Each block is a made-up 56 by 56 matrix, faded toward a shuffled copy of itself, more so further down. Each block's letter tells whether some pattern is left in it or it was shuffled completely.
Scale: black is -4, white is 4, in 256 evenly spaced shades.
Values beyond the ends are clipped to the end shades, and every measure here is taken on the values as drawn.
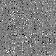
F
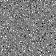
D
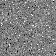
D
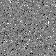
D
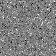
D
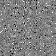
F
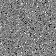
D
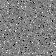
D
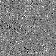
F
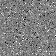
D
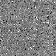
F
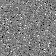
D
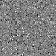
F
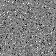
D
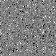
F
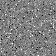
D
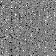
F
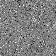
D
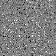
F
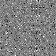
F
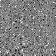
F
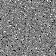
D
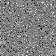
F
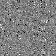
F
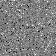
D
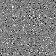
F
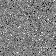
D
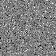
D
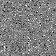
F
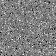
D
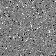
D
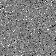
D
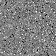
D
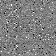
F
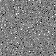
F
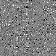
F
